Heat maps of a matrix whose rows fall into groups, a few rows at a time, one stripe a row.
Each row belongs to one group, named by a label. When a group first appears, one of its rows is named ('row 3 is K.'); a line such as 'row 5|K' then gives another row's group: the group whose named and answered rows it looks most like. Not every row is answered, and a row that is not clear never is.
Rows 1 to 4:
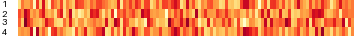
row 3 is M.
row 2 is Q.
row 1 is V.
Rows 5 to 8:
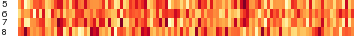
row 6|V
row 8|Q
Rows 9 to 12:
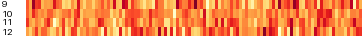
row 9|M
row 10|Q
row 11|Q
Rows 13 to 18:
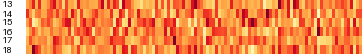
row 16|V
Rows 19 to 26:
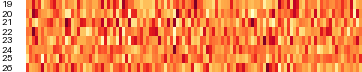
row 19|M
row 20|M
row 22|Q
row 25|V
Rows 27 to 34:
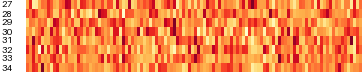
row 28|Q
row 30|V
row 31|M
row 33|M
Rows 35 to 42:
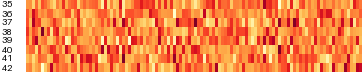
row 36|Q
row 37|M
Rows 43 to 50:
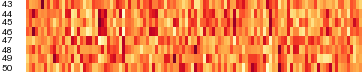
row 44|Q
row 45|Q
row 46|Q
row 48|M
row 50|V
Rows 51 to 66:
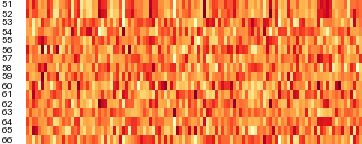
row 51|Q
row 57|Q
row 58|V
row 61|M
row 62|Q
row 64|Q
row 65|M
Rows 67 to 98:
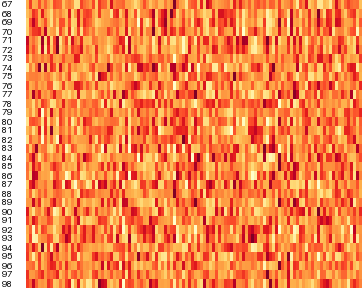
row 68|V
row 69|V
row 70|V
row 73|Q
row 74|V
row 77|M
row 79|V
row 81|V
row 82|V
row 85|M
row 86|M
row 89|M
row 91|Q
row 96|M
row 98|Q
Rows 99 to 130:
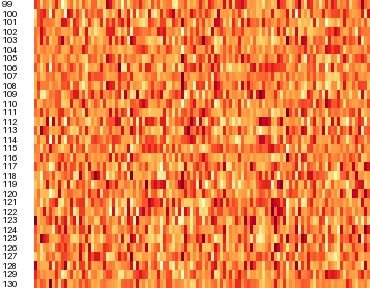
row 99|Q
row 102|Q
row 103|M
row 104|Q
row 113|M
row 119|V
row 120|V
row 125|M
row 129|Q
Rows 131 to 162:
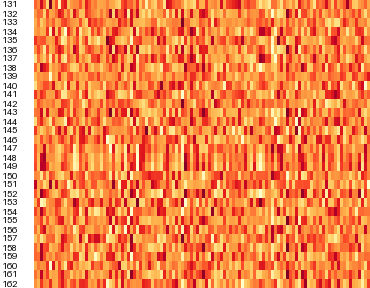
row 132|M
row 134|V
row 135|Q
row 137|V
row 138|M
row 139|V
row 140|V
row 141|Q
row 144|V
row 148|M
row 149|M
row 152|M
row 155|M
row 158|M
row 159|Q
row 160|V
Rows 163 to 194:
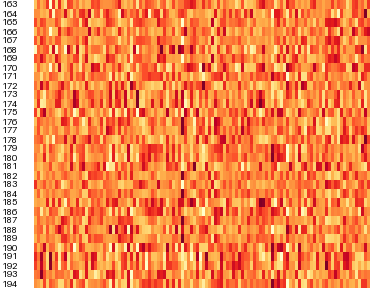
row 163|V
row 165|Q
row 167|Q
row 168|V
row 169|Q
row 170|V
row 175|M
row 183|Q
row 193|Q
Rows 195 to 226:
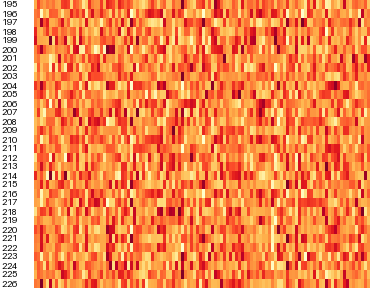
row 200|Q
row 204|Q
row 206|V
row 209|V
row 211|Q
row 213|V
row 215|M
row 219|V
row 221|M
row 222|Q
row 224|M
